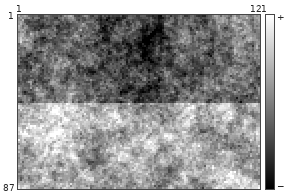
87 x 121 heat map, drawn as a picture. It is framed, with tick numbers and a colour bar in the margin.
Average level on the scale: 50%. Ninth with the lowest average: top middle. Seam: horizontal, 50% of the way down, the bottom part higher.
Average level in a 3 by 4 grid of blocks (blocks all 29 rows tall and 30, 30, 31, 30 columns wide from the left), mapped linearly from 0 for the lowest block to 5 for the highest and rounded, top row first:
1 0 0 2 / 4 3 2 3 / 5 4 4 4
